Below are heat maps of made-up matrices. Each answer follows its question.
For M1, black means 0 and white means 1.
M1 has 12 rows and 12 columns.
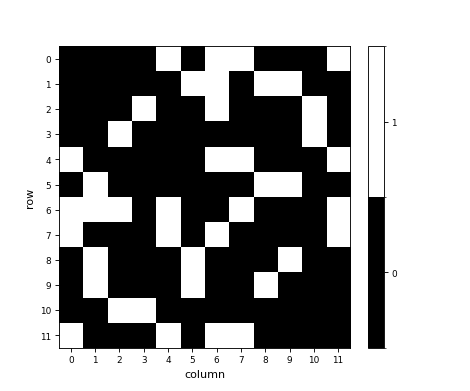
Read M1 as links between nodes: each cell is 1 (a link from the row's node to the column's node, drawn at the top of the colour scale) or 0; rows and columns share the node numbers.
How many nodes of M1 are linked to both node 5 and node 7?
0
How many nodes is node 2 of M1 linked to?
3
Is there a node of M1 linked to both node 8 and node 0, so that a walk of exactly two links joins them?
no
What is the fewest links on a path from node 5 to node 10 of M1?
4
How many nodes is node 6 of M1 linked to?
6
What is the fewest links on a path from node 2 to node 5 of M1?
3
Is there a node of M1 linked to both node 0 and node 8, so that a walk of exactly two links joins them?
no
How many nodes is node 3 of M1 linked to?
2
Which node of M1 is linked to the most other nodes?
node 6
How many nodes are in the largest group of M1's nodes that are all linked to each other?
5
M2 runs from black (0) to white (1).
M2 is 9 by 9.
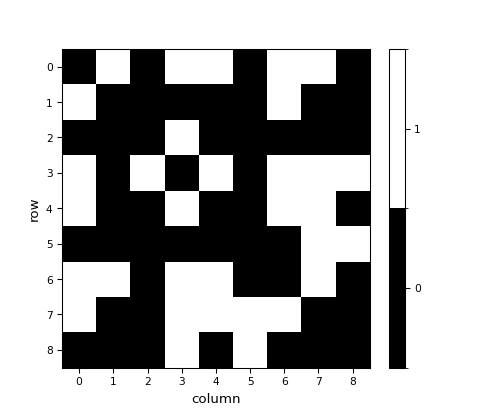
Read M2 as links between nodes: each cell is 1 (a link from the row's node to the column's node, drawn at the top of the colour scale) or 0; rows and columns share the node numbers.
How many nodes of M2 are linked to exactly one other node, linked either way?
1
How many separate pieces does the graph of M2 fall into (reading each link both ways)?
1
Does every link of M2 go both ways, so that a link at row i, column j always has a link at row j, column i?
yes
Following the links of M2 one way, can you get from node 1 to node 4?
yes
